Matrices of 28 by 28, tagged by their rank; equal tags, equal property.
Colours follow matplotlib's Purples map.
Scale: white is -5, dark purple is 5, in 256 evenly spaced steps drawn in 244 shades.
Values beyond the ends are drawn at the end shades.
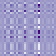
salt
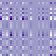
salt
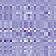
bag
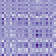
bag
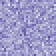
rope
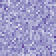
rope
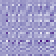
bag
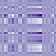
salt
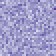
rope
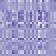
bag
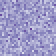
rope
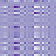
salt
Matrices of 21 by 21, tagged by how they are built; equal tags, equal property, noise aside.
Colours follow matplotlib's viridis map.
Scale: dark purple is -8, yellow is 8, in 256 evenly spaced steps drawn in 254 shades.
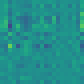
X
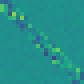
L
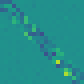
L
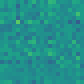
X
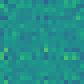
X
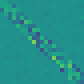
L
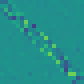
L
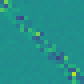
L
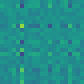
X
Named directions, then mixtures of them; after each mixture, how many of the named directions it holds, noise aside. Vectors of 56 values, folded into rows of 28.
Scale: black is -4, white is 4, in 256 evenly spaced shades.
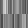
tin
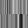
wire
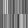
two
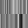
one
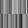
two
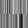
one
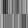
one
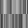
two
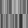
two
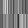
two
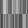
two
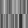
two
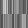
one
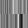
one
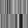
one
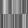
two
